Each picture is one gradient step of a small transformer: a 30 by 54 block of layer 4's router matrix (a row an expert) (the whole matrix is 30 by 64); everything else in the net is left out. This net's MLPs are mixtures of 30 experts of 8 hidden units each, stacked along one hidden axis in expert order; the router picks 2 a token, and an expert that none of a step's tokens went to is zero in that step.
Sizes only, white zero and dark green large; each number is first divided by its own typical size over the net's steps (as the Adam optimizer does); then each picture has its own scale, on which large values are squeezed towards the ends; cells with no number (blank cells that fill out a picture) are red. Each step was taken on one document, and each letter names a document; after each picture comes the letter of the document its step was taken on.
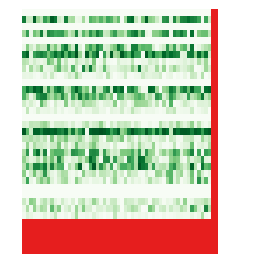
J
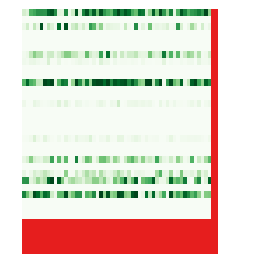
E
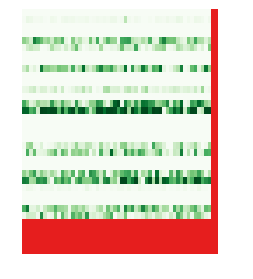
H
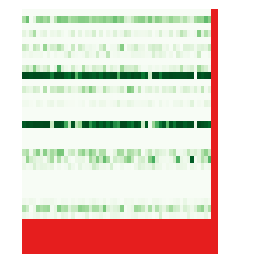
J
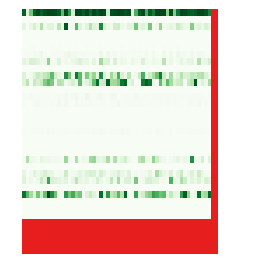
E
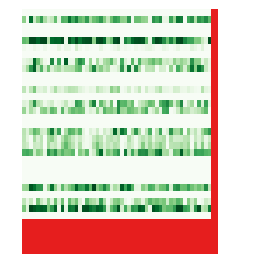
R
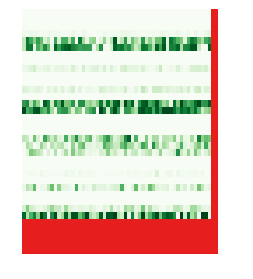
H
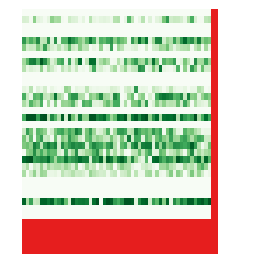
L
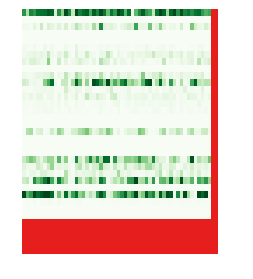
E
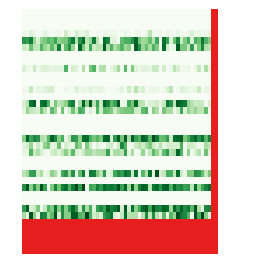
H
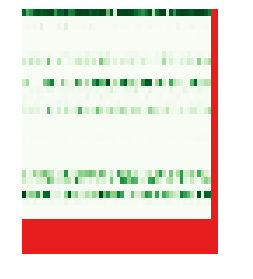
E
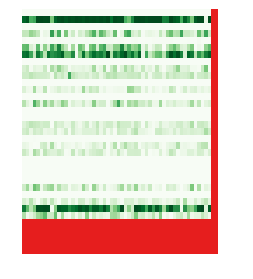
J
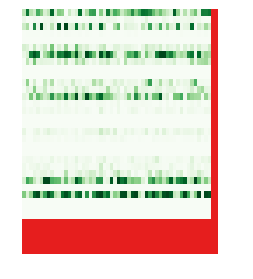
E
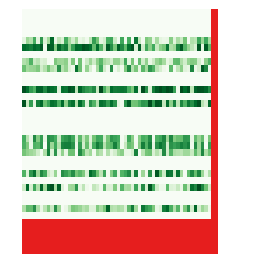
R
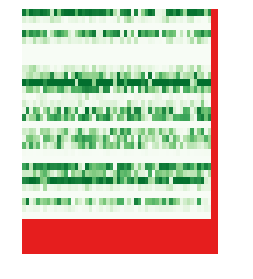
L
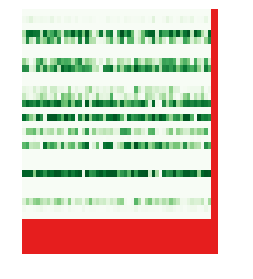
L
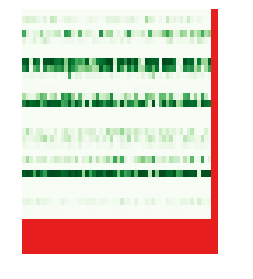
L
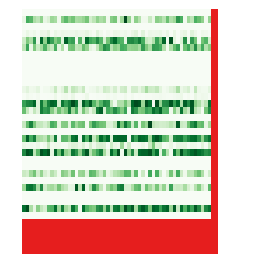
H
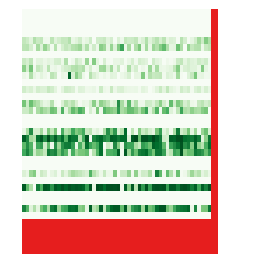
R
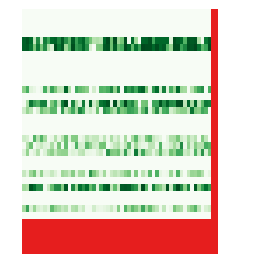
H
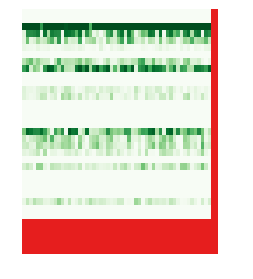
L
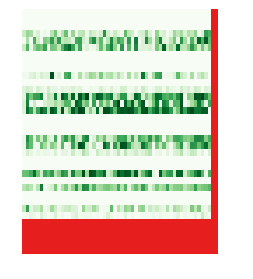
H
